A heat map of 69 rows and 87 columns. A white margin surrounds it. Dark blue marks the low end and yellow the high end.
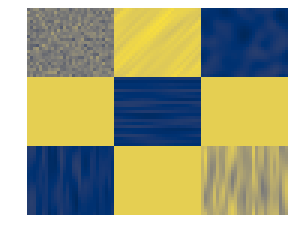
It is made of 3 by 3 panels. Panel 1,1: middling, fine-grained. Panel 1,2: very high, slanting up to the right, faint in contrast. Panel 1,3: very low, blotchy, faint in contrast. Panel 2,1: very high, flat. Panel 2,2: very low, streaked across, faint in contrast. Panel 2,3: very high, flat. Panel 3,1: very low, streaked downward, faint in contrast. Panel 3,2: very high, flat. Panel 3,3: high, streaked downward.
